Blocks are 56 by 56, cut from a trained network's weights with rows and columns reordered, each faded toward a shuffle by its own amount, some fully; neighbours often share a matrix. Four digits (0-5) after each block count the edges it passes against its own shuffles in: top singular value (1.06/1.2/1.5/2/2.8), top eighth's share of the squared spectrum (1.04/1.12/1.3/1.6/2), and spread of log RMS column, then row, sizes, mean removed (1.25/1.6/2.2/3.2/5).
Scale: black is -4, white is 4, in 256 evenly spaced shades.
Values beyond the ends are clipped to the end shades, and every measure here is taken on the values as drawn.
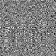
3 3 1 2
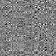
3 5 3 2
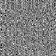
3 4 2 1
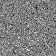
0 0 0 0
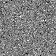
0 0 0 0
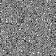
3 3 1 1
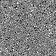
0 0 0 0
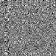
3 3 1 2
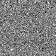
2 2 0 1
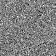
0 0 0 0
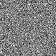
0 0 0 0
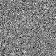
2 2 0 0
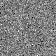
0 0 0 0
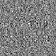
3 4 1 2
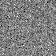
0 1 0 0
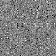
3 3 1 1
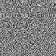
4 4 1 1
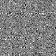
3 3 0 2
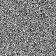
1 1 0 0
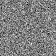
1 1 0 0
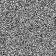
2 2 0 0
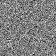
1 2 0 0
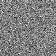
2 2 0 0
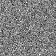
2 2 0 0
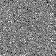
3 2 1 0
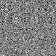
3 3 0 2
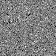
1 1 0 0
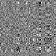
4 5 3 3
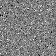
1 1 0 0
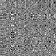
3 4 2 2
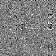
3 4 2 2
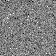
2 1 0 0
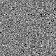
3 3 0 1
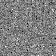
1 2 0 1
